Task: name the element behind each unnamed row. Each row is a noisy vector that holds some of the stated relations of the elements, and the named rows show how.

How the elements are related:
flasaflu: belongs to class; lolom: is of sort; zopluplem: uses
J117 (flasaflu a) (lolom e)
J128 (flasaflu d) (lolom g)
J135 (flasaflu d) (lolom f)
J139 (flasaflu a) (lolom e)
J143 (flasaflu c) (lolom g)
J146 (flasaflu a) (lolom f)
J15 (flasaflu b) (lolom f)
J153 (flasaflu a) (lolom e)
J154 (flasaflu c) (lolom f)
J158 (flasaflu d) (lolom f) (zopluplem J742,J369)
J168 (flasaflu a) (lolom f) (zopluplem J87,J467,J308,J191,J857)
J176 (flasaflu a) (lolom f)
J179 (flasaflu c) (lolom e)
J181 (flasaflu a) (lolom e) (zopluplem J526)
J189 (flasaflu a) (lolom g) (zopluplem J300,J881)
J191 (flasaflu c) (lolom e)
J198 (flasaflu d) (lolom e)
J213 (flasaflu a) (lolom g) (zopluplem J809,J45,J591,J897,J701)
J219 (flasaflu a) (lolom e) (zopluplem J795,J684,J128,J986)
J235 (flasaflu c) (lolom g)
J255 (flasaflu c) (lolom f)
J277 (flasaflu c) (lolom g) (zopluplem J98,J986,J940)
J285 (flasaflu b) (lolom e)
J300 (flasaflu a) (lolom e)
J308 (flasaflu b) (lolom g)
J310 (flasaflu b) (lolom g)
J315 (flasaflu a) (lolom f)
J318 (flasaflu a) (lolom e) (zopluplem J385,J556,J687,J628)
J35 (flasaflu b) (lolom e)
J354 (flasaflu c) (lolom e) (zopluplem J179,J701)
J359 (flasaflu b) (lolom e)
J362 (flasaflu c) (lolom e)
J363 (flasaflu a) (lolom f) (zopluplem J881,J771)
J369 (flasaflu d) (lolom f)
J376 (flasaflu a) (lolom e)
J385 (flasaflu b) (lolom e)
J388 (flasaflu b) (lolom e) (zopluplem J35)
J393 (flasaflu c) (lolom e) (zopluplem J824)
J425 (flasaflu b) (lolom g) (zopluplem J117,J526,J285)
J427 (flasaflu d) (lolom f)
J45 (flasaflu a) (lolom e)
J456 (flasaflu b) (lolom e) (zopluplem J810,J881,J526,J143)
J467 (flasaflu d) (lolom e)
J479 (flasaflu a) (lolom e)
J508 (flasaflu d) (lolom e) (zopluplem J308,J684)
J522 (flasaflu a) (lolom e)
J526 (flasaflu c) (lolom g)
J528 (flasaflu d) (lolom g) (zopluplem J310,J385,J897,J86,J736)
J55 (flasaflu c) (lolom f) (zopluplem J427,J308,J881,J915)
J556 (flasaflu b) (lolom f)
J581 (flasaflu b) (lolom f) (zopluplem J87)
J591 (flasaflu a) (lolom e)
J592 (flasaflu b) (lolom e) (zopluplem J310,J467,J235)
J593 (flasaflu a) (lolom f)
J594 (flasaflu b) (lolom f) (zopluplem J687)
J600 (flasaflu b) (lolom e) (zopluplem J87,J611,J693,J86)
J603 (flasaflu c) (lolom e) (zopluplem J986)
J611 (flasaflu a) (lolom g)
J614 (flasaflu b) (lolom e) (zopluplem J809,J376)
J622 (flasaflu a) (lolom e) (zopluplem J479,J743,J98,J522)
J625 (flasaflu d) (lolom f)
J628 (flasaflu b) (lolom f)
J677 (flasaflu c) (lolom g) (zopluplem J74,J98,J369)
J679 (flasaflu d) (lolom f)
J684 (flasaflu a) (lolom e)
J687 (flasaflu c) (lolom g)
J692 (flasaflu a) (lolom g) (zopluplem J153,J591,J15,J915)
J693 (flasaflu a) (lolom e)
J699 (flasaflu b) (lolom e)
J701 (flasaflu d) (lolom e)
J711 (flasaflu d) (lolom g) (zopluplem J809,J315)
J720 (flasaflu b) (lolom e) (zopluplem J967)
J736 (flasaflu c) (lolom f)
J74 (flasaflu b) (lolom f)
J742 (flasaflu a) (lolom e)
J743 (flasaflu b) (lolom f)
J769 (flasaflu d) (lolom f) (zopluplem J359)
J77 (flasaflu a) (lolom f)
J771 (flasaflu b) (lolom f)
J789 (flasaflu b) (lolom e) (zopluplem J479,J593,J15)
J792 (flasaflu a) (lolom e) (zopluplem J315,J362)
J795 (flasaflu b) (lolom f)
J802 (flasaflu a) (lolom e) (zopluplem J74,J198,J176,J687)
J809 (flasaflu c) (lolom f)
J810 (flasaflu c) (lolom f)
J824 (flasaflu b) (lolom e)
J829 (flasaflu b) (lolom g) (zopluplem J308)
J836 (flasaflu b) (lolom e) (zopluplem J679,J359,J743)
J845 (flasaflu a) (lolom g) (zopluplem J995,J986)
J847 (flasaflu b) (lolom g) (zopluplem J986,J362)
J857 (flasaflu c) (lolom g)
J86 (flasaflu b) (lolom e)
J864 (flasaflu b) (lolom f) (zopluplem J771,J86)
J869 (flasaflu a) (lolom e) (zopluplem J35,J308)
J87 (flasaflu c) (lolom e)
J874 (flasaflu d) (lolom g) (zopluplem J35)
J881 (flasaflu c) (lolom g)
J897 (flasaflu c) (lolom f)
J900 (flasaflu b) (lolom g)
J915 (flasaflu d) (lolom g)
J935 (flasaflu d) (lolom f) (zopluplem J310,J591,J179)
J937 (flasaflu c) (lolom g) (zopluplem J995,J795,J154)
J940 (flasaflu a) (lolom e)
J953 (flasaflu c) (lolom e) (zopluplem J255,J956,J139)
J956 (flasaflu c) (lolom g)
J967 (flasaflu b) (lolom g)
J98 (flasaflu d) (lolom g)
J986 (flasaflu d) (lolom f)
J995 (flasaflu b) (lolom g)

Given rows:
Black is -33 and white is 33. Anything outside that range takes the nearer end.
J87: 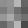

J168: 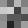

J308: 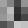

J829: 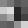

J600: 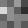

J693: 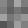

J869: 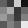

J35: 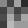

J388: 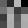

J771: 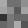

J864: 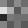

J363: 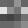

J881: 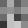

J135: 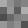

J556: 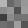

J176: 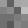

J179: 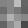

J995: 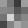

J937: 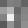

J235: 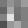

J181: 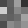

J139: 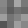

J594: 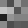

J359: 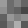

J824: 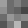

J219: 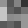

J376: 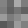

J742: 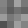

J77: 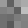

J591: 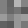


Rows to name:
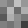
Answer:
J809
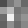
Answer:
J677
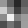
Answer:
J847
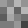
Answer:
J897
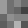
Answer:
J86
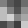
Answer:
J845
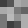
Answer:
J213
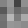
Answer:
J98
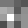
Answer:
J277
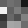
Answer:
J456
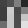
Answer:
J874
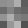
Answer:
J191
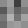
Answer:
J128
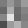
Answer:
J857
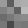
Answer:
J315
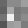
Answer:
J687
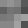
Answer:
J701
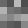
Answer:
J792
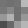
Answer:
J611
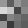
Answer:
J581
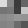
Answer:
J986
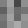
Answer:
J915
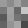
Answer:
J810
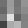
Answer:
J143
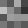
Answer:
J614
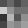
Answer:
J425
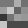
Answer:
J935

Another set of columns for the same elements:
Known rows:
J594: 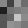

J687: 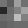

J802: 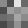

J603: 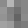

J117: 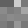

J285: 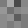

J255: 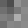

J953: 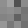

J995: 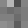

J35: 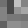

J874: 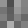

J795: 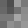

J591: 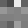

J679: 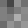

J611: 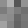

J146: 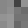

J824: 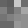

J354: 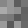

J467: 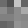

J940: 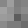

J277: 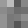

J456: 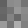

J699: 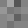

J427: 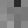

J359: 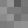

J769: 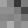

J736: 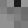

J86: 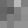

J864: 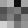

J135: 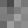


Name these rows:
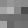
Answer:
J213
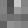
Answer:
J388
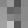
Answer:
J986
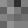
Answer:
J55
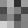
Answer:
J363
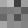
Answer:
J600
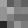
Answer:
J508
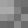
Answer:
J622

